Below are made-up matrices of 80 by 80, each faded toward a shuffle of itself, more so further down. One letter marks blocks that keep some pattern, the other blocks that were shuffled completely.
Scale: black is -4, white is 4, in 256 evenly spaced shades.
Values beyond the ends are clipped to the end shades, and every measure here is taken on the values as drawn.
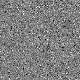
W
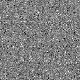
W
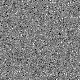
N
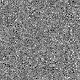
W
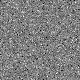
N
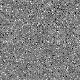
W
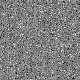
W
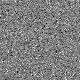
N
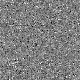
W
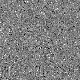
W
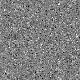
W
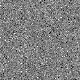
W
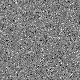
N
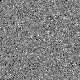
W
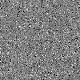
W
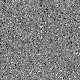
W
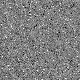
N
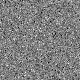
N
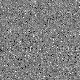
W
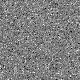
W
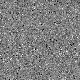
W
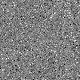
W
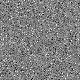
W
